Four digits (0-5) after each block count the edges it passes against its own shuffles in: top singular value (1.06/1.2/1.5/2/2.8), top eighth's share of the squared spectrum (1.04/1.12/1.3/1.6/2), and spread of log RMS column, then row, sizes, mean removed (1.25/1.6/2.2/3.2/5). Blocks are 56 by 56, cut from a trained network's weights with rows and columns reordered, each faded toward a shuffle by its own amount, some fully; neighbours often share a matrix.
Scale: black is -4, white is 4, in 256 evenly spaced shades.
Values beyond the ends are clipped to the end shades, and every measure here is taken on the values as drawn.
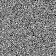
1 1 0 0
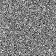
0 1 0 0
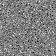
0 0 0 0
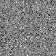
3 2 0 1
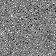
0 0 0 0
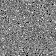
1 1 0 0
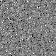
0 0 0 0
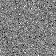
0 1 0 0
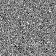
0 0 0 0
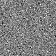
0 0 0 0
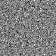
1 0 0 1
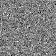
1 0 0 0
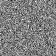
1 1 0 0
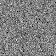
1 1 0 0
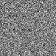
3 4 0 2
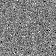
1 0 0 0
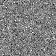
1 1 0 0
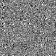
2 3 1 1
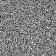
1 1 0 0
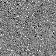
1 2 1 0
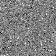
1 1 0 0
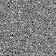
2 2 0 0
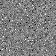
2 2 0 0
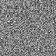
3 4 0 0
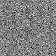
2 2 0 1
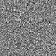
3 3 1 1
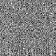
3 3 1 2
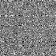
3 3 0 2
